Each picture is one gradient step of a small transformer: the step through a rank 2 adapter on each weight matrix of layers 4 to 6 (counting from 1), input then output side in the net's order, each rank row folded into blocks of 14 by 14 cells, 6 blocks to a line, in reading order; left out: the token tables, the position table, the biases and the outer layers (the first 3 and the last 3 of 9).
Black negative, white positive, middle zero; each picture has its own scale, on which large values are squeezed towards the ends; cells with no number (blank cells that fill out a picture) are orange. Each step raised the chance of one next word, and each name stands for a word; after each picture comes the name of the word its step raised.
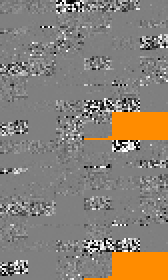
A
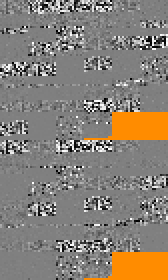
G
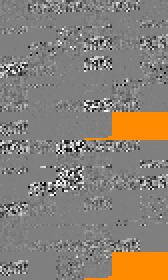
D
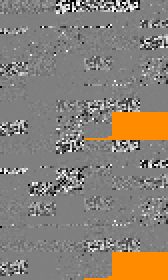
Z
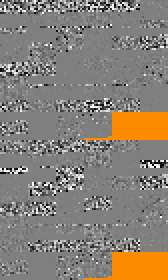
D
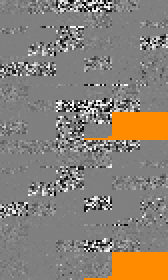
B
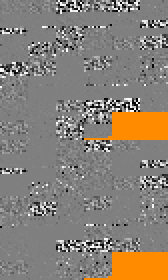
B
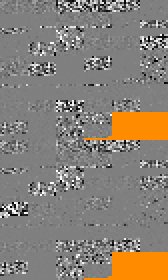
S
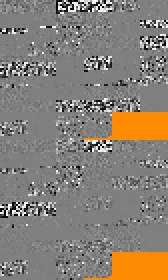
S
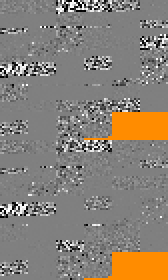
S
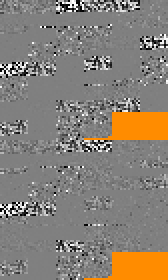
S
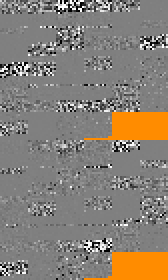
A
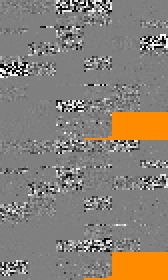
A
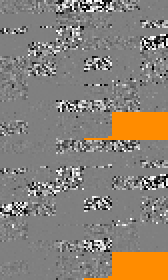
Z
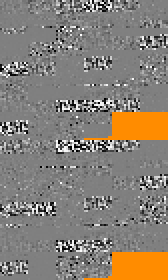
G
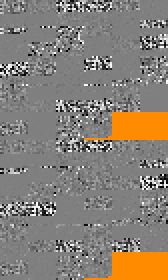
G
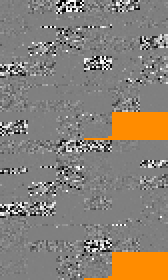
S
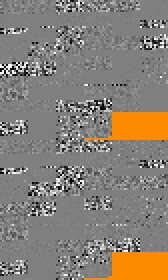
D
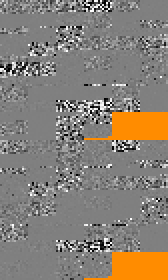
B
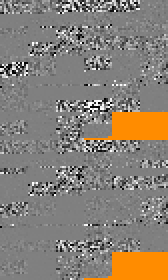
B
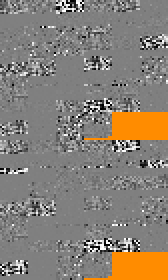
A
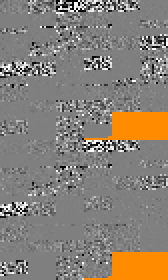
S
